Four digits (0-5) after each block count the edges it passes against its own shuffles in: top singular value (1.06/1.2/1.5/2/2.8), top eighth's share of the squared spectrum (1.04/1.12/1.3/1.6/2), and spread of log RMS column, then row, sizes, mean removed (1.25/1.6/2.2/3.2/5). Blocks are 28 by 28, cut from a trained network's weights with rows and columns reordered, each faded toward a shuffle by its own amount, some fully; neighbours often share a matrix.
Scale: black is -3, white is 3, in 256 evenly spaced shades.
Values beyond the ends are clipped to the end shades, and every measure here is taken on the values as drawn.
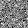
0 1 0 0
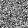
0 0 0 0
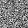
0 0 0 0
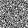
0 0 0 0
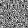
2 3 0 0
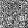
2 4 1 1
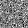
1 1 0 0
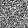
0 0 0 0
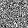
1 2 1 0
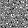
0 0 1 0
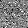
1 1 0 0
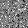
1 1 1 0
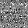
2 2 1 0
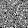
0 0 1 0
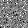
1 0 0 0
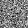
1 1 0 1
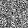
1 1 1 0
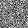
0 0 0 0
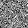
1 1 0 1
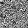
1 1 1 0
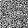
2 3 0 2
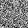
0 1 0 0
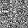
2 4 0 2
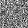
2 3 1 1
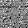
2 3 2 0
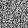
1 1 0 0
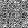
3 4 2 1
